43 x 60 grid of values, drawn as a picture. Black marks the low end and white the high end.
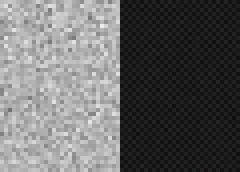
It is made of 1 by 2 panels. Panel 1,1: high, fine-grained. Panel 1,2: very low, checkered, faint in contrast.
